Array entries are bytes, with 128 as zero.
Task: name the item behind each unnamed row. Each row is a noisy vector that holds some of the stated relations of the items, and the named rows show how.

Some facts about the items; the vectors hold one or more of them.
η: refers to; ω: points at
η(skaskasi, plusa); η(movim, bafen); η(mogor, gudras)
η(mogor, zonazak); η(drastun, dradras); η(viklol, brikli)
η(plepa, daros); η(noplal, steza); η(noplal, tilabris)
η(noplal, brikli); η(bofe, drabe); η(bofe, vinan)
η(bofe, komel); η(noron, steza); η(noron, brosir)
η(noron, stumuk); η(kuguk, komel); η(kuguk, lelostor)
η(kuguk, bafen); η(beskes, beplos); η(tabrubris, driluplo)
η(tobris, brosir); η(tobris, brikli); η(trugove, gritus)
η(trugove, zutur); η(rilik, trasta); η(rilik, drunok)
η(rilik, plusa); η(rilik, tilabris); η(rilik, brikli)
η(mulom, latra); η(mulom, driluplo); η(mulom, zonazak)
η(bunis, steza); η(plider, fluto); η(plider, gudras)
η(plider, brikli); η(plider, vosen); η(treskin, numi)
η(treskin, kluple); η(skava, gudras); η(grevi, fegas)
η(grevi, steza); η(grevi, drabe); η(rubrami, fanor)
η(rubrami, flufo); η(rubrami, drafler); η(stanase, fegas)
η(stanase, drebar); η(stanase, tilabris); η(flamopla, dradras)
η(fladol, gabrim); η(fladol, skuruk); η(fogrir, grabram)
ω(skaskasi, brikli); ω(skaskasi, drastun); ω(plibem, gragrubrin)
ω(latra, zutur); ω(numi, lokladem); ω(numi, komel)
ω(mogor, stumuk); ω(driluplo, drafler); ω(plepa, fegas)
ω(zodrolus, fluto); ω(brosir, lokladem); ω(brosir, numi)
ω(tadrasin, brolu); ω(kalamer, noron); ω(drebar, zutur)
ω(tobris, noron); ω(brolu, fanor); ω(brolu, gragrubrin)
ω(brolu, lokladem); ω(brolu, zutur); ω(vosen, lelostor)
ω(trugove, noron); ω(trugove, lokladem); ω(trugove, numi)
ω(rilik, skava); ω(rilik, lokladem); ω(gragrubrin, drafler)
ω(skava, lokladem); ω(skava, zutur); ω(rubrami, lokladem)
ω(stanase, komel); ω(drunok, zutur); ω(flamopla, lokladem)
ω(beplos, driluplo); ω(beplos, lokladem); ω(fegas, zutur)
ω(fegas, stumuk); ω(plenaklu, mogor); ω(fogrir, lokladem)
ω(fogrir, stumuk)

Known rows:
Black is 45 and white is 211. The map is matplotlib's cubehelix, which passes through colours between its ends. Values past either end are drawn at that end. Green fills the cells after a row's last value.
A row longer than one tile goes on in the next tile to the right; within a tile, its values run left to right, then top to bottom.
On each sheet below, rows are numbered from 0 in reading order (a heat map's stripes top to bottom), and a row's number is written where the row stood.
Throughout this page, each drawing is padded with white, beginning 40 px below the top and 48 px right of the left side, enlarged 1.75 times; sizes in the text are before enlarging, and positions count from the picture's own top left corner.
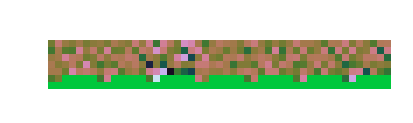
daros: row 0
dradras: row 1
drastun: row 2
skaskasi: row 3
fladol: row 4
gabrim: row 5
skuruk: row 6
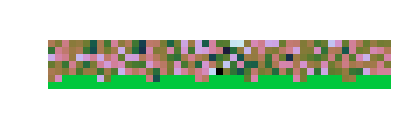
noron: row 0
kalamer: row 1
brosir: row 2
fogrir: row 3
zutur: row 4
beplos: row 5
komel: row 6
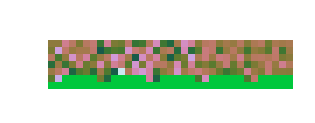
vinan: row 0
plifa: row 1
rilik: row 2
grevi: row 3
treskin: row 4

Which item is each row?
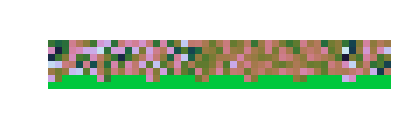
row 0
driluplo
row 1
skava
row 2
trugove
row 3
mulom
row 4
vosen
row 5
flufo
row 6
gragrubrin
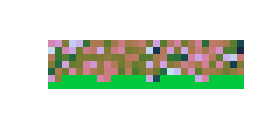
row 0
latra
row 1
tadrasin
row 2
brolu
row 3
tobris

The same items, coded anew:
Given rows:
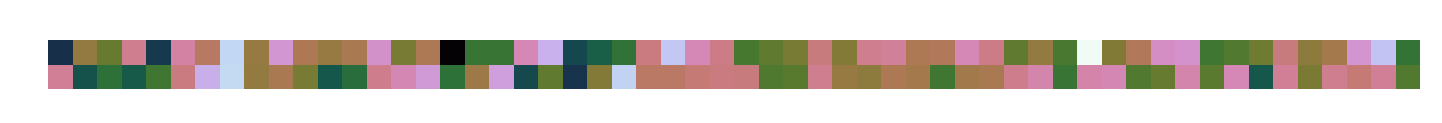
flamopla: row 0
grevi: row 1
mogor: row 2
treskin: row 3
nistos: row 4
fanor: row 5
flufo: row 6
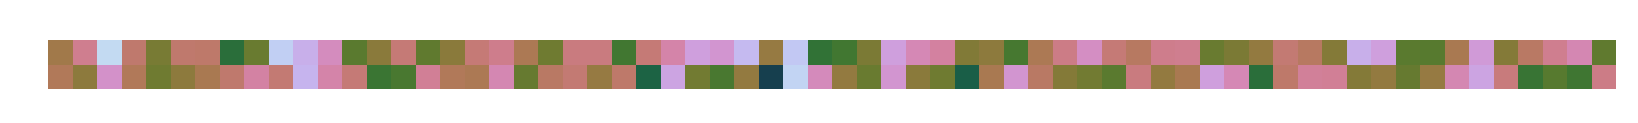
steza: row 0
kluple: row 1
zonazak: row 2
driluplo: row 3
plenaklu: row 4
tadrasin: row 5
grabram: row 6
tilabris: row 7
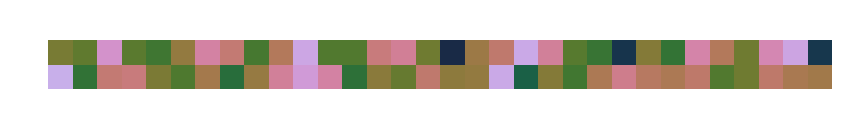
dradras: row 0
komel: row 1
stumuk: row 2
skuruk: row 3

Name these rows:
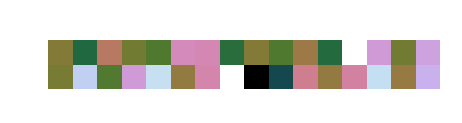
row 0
beplos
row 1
plepa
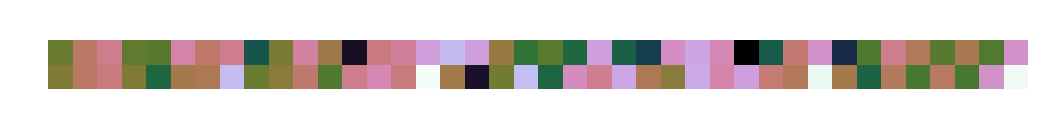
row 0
stanase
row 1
lokladem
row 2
noron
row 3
numi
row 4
fogrir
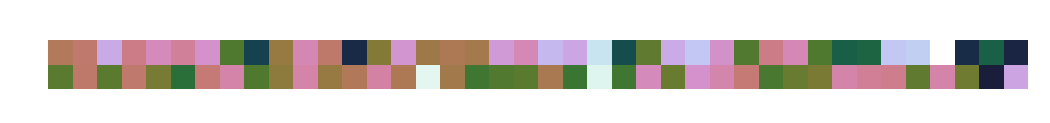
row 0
plibem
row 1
brosir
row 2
drafler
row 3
gritus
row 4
fegas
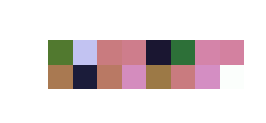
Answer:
trugove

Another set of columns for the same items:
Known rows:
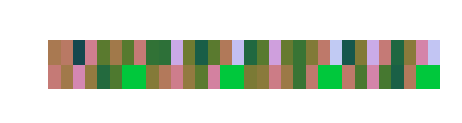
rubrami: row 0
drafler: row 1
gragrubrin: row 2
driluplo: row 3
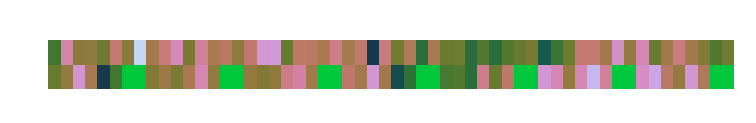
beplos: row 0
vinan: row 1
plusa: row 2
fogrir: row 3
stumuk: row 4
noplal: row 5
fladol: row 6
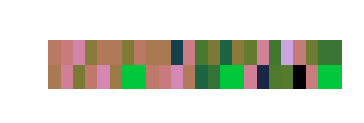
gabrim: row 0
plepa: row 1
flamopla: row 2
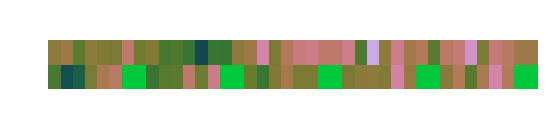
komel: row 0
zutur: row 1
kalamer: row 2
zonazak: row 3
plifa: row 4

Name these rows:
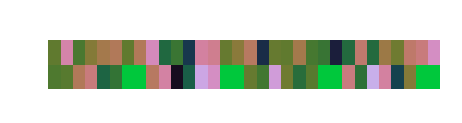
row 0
plenaklu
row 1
lelostor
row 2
mogor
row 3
rilik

